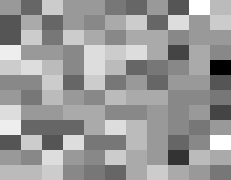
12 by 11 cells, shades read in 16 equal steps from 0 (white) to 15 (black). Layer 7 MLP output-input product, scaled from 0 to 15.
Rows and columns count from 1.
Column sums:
66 69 67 73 65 68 64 74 90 66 83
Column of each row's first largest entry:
9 1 1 9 11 11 2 11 2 1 9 6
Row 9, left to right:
1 9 9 9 5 2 4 6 7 8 6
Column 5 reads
6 7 5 2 2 3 7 5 5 8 7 8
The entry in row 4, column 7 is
2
